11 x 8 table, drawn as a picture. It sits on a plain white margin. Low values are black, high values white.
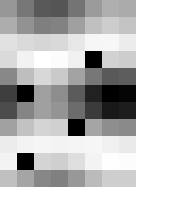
Four lone cells stand out, each far lower than its neighbours. The middle right is the ninth with the lowest average. Stripes running across repeat 2 times from top to bottom. There is no overall slope.
